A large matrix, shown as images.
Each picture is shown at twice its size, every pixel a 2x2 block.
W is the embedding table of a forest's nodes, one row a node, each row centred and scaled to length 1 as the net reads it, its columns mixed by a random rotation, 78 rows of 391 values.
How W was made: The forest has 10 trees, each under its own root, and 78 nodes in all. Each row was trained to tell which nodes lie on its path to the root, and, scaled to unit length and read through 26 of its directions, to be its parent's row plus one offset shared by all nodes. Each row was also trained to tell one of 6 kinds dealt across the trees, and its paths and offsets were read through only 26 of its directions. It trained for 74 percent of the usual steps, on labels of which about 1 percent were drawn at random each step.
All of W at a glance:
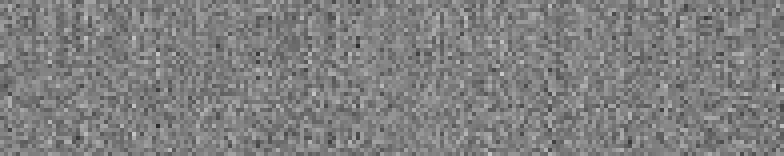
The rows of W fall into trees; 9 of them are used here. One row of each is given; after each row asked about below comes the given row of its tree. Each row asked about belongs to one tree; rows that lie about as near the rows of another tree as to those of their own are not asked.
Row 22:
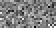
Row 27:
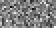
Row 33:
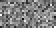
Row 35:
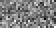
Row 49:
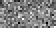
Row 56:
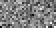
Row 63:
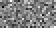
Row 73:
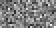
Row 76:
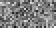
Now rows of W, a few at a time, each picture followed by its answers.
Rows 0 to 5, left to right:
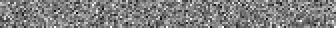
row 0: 76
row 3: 63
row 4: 63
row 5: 63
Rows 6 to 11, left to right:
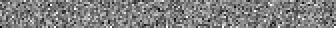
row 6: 73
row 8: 73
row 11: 73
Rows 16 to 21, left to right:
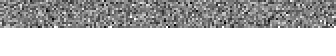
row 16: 22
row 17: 49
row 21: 35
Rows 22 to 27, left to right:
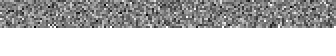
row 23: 73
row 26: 35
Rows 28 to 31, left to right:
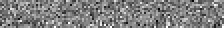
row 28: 63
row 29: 35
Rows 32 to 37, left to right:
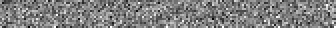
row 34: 49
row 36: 35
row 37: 35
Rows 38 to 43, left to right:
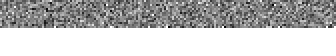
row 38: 73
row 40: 63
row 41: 76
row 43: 56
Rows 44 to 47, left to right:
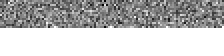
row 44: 63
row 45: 49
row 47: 35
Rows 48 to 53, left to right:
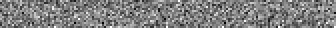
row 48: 33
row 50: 22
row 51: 63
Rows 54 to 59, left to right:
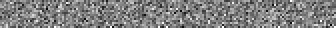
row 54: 33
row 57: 76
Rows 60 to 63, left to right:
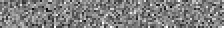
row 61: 63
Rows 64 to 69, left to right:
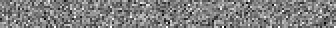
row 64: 35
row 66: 73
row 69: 73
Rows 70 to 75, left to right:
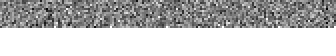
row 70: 73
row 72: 27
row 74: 35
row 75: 33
